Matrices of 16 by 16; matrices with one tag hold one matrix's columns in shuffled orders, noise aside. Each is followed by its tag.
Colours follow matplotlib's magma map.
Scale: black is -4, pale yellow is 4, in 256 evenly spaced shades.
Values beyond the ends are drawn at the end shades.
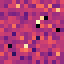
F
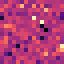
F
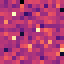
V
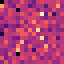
V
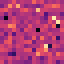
F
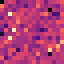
V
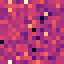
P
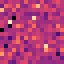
F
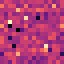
F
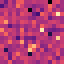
V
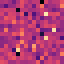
V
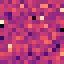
F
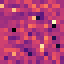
F
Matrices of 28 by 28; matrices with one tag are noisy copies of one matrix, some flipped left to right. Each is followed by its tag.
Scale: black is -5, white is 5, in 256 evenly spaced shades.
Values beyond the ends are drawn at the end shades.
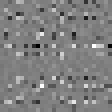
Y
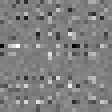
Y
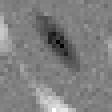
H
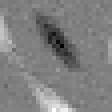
H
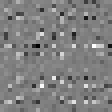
Y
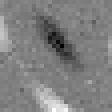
H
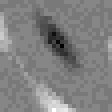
H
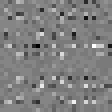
Y
